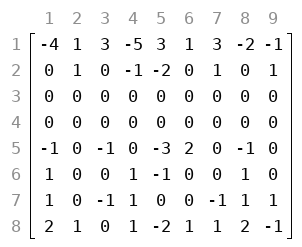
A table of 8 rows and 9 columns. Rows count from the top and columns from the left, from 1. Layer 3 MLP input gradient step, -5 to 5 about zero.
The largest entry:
3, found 3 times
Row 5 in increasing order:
-3 -1 -1 -1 0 0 0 0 2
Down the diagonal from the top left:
-4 1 0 0 -3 0 -1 2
